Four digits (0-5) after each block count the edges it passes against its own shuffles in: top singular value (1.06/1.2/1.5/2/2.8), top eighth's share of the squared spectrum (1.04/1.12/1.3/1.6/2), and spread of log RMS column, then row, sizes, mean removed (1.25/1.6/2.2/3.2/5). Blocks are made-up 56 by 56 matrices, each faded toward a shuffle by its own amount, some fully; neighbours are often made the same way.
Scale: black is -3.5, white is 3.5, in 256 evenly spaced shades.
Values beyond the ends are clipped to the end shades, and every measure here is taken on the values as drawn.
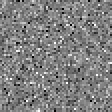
0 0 0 0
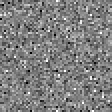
0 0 0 0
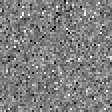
0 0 0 0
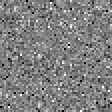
0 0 0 0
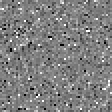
0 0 0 1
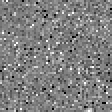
1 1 0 0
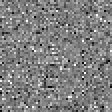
3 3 1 1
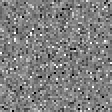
2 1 0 0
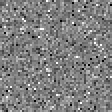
1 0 0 0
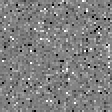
1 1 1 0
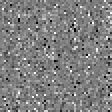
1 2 2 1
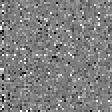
2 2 2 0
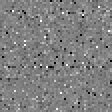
2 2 0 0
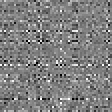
4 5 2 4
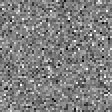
1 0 0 0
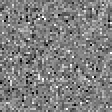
2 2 0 0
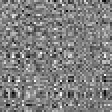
4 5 3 3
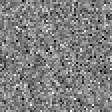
1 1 0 0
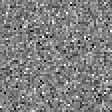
2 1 0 0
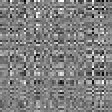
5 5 3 4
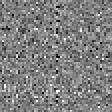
3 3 2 1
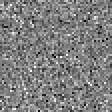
1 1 0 0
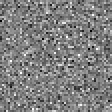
2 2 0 0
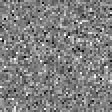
1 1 0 0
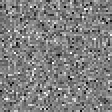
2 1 0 0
